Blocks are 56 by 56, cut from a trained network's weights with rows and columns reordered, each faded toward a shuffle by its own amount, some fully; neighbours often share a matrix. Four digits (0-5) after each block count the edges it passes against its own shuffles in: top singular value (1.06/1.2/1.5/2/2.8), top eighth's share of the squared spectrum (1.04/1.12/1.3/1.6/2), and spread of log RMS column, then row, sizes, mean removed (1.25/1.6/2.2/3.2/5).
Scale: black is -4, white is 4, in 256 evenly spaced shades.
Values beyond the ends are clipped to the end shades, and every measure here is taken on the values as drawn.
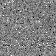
2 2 0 1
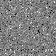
2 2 0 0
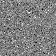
0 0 0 0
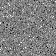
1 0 0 0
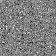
1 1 0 1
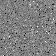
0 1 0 0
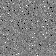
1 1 0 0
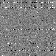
3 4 0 2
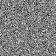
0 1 0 0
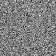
3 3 0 1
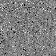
2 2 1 1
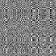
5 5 3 3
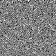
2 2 0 0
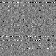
3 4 0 2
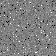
0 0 0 0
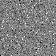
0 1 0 0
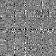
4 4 2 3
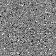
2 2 0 1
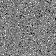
0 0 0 0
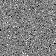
0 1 0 0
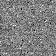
0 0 0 0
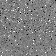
0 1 0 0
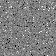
0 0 0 0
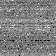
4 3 1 2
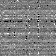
4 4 2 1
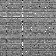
4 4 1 2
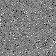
0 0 0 0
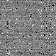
2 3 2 0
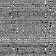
3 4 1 1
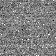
1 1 0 0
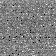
2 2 0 0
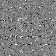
2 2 0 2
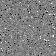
1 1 0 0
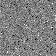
0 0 0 0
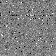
2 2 0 1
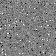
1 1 0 0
